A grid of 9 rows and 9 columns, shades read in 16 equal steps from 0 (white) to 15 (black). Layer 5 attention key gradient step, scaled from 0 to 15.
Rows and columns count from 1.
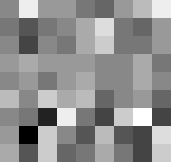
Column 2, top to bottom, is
1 10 11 5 6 7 8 15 10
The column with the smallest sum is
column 9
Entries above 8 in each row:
1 2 1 0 0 2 3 4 3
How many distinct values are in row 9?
6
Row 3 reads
7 11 7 8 5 3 8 8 6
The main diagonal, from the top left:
7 10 7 6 5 9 3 11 3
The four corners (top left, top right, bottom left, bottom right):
7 1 5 3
